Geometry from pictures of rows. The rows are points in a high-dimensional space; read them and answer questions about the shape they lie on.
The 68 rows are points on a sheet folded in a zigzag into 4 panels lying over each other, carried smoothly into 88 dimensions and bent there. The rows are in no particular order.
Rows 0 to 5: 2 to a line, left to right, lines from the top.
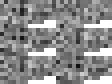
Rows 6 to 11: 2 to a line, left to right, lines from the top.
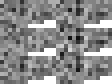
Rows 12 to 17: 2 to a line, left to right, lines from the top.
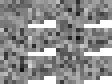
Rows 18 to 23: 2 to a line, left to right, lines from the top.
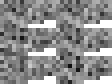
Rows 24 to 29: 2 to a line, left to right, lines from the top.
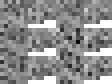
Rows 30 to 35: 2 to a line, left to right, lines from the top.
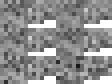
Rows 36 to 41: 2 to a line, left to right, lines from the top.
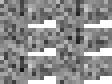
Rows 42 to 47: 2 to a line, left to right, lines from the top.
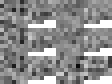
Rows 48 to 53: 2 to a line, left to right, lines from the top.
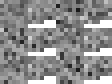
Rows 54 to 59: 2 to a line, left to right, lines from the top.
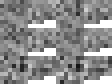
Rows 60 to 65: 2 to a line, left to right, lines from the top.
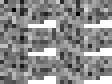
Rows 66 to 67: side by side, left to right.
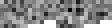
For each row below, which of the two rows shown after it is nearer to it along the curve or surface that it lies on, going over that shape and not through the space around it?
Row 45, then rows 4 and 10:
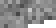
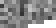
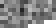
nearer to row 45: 4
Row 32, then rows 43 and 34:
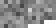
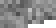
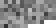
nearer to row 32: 34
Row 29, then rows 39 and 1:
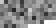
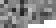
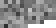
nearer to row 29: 39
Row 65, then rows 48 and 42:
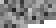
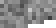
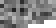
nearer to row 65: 42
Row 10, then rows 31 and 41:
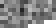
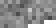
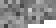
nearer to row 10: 31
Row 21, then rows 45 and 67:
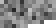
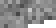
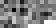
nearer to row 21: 67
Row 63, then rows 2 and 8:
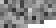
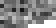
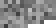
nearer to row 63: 8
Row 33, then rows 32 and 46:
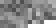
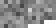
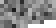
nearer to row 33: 32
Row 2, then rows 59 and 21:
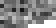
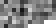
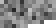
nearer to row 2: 21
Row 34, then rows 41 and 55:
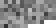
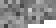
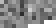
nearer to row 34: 41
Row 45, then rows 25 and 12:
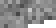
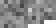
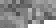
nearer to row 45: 12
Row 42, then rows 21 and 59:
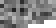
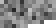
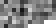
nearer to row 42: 21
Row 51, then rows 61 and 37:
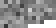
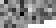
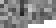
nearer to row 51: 37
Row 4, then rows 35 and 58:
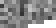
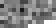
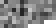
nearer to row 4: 35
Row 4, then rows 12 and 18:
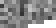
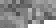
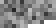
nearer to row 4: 12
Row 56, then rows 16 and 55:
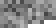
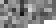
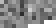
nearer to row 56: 55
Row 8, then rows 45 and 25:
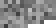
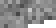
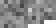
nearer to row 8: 25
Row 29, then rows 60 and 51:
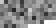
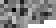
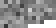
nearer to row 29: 60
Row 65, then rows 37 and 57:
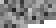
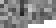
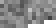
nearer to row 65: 37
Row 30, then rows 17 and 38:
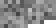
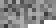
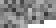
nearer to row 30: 17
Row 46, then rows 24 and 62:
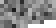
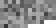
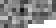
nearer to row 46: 24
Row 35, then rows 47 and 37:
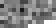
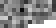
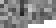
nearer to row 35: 47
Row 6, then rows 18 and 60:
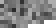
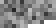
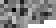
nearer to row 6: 18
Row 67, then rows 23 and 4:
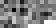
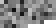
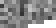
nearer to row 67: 23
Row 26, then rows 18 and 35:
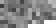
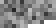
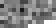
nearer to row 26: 35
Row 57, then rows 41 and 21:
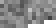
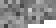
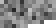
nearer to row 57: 41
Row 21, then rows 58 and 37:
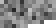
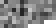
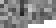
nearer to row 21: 58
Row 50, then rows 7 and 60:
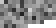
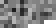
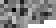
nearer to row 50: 60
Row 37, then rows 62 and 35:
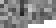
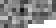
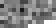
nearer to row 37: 62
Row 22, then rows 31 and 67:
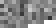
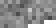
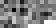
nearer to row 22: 31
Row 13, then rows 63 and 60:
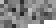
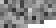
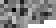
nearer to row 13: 60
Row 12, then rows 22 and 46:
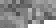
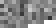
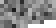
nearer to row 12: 22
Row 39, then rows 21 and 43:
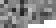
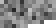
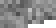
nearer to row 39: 21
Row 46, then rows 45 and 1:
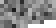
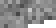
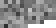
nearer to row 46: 1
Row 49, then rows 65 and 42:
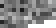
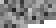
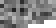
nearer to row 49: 42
